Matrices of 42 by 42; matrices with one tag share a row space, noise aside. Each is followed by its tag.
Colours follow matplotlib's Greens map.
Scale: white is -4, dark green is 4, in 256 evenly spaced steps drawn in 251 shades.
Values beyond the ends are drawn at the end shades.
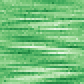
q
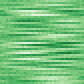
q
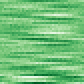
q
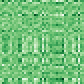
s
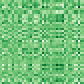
s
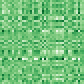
s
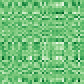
s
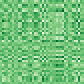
s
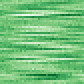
q
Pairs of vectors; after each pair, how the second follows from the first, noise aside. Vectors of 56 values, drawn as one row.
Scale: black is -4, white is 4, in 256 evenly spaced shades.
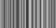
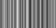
negated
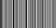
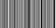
wrapped around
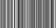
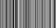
negated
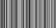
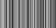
wrapped around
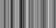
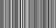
sign-scrambled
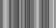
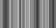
negated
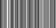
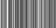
sign-scrambled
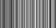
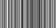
wrapped around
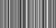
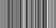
sign-scrambled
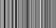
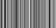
wrapped around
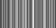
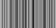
negated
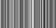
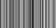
negated
